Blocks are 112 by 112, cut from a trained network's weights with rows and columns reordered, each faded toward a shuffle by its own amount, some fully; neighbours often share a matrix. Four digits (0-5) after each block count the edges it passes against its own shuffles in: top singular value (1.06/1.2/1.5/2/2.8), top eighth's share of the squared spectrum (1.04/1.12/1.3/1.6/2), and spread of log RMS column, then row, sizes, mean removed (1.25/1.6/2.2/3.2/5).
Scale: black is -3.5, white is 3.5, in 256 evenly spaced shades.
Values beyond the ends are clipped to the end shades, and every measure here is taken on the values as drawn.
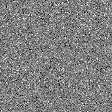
3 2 0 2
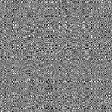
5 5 3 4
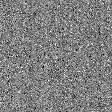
2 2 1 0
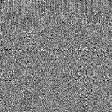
4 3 2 2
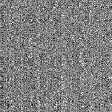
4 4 1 2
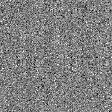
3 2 0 2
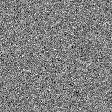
0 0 0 0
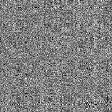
4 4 2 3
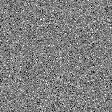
2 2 1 1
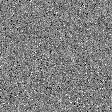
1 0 0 0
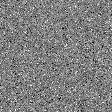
0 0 0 0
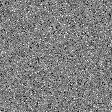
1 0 0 0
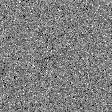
0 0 0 0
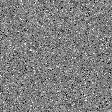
0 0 0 0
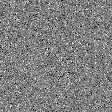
0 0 0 0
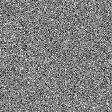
2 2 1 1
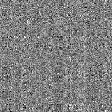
4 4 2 2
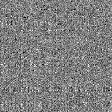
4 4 1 2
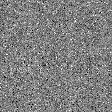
2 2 0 1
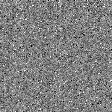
2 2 0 1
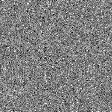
2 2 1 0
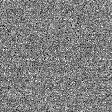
3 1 0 1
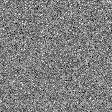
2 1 0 0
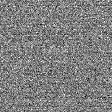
3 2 1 1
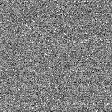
3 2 0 1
